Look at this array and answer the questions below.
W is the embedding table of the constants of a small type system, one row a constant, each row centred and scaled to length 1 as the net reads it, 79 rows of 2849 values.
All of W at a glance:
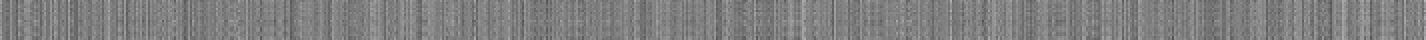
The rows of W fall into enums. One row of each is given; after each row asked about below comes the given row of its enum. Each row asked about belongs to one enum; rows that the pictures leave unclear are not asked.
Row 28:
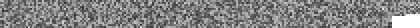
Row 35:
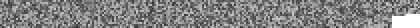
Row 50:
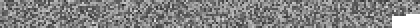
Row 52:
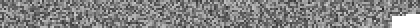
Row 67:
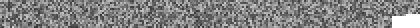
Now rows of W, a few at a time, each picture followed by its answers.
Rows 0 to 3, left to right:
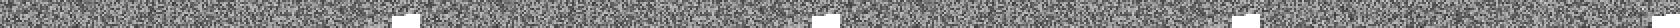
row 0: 35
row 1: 35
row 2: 35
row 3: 28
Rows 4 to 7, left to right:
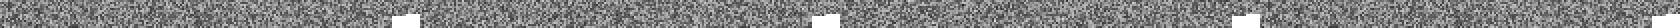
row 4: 67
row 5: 28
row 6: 50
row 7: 67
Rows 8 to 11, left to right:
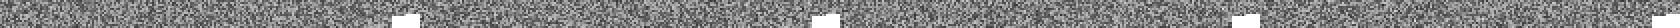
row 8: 35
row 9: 52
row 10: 28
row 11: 50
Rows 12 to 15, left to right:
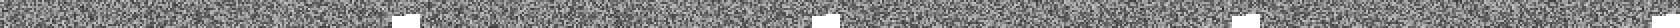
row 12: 28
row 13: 67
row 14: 52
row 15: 52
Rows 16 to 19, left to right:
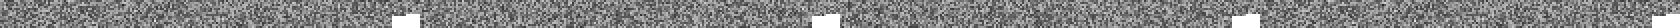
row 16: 50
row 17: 28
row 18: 67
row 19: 50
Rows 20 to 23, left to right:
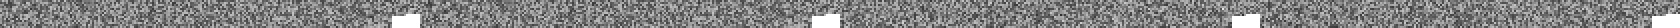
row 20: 35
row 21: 35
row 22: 28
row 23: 67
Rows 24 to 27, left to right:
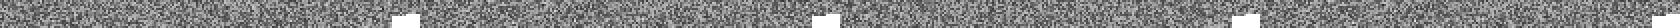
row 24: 52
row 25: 50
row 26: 35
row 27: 50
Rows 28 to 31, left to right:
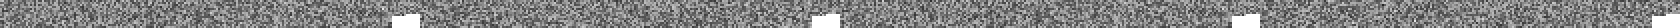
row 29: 52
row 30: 28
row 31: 50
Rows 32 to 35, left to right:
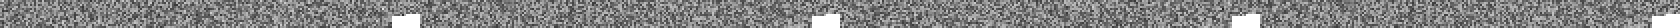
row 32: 28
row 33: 35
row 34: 52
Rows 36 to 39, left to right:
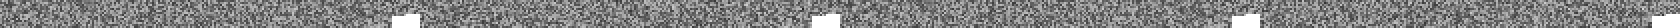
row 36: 35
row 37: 52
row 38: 35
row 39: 28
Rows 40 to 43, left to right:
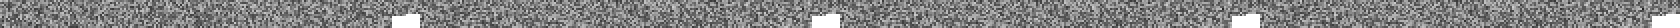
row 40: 67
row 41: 52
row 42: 52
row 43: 52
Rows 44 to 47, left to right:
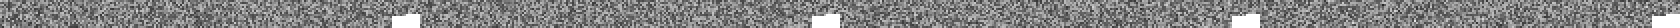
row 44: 67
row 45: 35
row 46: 52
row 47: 50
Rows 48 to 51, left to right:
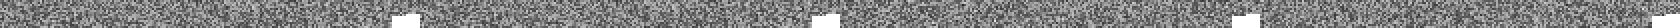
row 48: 52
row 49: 52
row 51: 28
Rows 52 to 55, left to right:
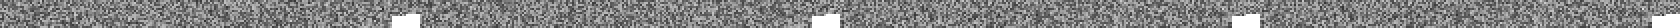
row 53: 35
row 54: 28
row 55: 28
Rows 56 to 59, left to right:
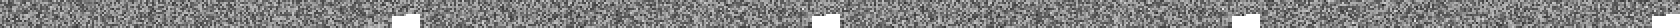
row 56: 35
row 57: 28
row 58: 28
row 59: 50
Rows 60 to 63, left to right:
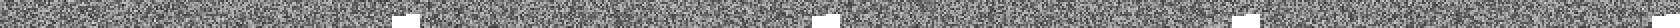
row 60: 50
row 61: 67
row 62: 35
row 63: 28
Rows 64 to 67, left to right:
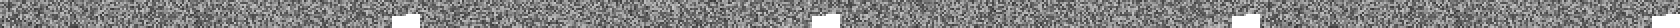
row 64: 67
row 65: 52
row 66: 35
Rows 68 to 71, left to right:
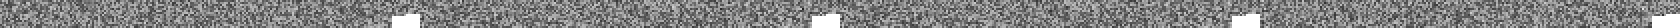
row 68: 35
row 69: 52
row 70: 52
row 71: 28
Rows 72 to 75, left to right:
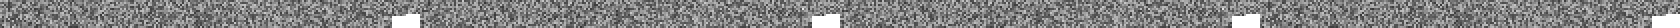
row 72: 67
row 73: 28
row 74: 28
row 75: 67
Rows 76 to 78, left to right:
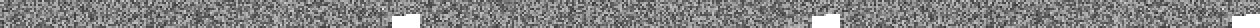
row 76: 28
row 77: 35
